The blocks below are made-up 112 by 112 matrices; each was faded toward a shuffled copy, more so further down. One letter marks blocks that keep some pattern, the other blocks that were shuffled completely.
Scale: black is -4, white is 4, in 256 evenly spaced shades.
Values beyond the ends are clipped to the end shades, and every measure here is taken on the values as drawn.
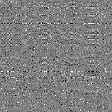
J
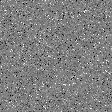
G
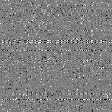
J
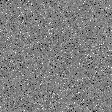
G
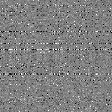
J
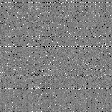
J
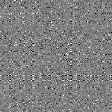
J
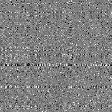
J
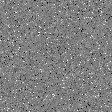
G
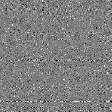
J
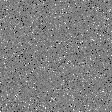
G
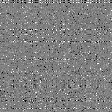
J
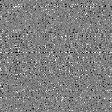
J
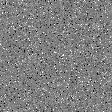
G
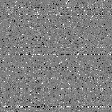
J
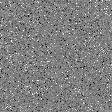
G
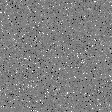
G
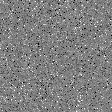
G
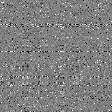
J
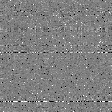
J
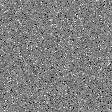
G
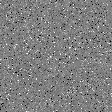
G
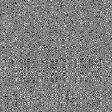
J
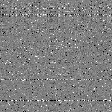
J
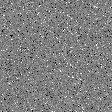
G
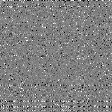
J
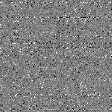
J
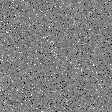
G
